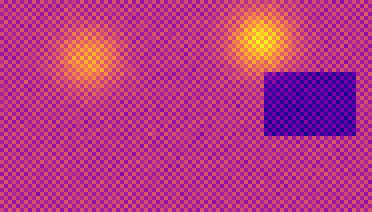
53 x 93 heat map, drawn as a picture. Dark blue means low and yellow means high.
Ninth with the lowest average: middle right. Bumps: two. Odd patch: lower, in the middle right.
